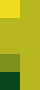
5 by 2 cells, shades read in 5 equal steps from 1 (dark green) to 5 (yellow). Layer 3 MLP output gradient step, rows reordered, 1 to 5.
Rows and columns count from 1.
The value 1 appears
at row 5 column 1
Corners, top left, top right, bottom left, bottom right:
5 4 1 4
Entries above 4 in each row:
1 0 0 0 0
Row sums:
9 8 8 7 5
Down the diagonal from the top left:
5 4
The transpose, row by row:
5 4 4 3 1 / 4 4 4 4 4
